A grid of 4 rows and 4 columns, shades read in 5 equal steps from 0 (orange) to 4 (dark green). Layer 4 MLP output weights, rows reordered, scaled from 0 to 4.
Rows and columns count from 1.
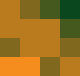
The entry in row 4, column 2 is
0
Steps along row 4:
same up down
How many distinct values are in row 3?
2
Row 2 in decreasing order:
3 1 1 1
